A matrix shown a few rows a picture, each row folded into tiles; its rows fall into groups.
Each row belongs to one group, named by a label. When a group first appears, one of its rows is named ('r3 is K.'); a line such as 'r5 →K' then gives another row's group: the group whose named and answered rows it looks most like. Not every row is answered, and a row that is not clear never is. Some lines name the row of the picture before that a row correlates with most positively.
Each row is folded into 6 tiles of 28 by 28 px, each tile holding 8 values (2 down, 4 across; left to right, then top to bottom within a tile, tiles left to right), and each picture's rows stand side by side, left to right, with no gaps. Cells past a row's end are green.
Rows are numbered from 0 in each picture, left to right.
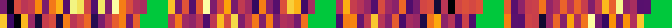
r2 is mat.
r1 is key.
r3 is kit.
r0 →kit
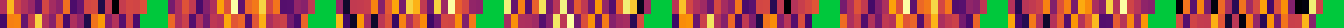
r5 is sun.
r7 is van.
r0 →mat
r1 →sun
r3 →key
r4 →mat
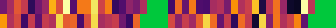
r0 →sun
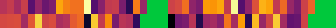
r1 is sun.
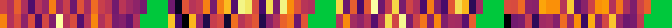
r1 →kit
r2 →key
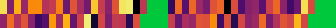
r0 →key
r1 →van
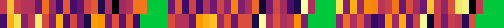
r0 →mat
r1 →van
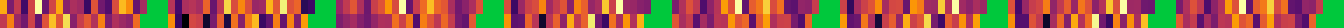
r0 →key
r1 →kit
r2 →sun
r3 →kit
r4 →sun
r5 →kit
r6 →kit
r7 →sun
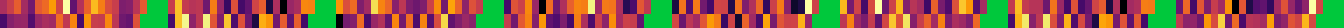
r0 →sun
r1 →mat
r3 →van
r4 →van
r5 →key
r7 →van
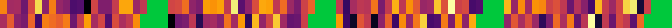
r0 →key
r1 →sun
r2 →kit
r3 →key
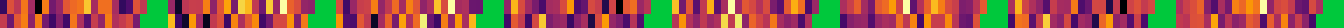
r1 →kit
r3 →mat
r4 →key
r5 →sun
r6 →mat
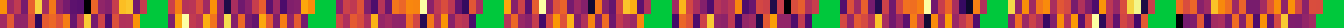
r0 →key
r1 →mat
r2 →van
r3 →key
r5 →van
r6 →key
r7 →sun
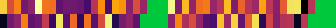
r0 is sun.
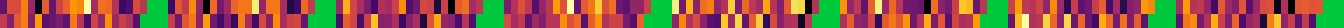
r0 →van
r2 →mat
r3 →sun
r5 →key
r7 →mat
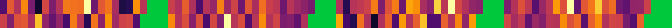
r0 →van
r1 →sun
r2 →kit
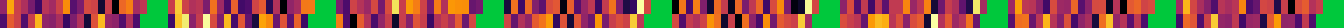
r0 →mat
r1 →mat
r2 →kit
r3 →van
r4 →van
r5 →van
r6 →mat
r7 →mat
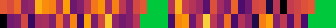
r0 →sun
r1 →mat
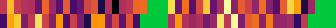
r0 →mat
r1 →key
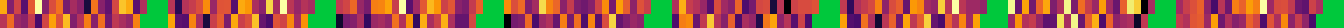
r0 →key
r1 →kit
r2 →sun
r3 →sun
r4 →mat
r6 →key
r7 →van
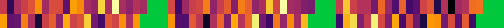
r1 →kit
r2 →mat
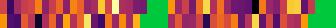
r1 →key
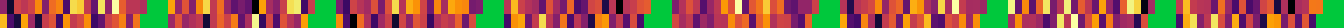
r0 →kit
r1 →key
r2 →kit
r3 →mat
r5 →kit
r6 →key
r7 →mat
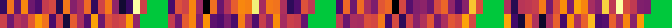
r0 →van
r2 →van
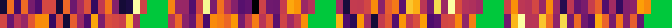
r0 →van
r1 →key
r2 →kit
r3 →mat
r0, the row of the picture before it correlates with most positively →0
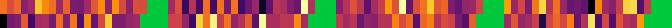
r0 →sun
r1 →van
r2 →sun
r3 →key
